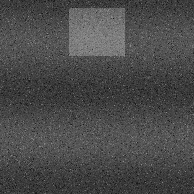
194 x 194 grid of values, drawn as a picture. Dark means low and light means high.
The top middle is the ninth with the highest average. Stripes running across repeat 2 times from top to bottom. On average the colour sits 30% of the way up the scale. In the top middle lies a patch that is higher than the rest.
